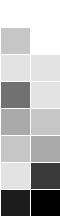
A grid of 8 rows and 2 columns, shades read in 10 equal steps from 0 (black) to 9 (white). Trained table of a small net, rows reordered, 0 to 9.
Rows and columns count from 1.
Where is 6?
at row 5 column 1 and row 6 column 2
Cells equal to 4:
1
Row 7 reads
8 2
